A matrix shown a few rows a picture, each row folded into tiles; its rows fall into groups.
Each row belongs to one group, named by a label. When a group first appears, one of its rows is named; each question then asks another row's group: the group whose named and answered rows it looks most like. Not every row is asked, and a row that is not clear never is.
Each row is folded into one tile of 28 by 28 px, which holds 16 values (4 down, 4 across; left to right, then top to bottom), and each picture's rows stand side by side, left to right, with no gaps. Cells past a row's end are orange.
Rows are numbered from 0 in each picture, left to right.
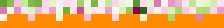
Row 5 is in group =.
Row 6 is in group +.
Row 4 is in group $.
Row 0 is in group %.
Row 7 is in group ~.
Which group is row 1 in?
%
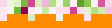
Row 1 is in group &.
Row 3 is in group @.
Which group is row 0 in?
$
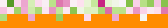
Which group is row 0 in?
&
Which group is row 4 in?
~
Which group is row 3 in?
@
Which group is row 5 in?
%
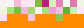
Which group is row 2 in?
&
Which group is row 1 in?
@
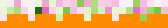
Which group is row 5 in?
&
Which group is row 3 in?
&
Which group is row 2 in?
+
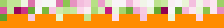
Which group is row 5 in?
$
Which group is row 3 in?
&
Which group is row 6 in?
~
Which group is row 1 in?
=
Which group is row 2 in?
&
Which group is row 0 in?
%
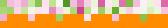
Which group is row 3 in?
=
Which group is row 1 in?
%
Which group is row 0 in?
~
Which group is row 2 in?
&
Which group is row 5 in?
&
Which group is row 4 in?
~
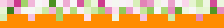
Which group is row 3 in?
@
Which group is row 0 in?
+
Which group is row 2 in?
=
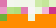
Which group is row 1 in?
%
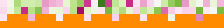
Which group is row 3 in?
~
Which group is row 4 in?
@
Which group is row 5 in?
$
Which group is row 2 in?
$
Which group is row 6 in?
%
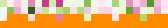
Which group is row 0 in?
+
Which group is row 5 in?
&
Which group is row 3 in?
%
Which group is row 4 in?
@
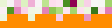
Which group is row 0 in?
+
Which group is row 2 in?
@
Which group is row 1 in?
~
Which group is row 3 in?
+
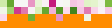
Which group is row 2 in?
=
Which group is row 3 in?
%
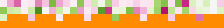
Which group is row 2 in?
$
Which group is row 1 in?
+
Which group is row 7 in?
~
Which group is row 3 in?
$
